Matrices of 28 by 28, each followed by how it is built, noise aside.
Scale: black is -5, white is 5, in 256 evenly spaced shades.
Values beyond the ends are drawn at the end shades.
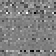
uneven rows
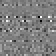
uneven rows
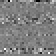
uneven rows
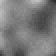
smooth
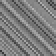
Toeplitz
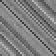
Toeplitz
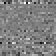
uneven rows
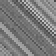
Toeplitz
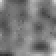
smooth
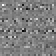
uneven rows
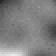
smooth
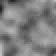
smooth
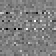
uneven rows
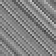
Toeplitz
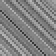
Toeplitz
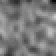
smooth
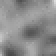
smooth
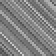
Toeplitz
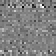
uneven rows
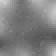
smooth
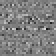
uneven rows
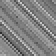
Toeplitz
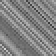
Toeplitz
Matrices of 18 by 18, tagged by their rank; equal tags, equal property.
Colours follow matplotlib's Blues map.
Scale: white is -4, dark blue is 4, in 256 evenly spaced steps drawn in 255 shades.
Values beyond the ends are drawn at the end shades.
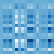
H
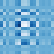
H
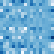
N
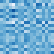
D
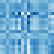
D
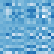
N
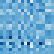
N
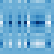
H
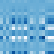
H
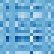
D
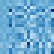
N
